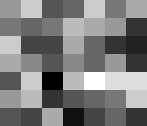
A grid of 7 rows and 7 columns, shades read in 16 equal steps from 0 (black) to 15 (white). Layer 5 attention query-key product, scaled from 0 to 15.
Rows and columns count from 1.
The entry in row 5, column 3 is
0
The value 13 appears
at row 5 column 6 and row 5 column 7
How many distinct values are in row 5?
6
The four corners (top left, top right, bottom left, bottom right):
9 10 5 3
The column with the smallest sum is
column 3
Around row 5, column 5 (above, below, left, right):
6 6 11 13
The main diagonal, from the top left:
9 6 4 8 15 7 3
